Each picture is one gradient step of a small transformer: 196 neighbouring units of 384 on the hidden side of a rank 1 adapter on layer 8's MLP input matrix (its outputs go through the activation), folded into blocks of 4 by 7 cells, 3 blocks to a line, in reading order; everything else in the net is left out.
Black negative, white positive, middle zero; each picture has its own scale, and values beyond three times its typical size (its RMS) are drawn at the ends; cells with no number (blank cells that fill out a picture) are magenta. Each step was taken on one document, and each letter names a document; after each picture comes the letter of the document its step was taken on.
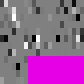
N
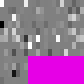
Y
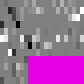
N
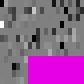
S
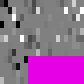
N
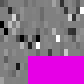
Y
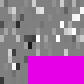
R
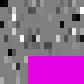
N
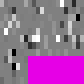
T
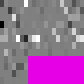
Y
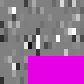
R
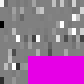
R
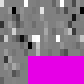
Y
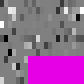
N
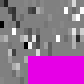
N
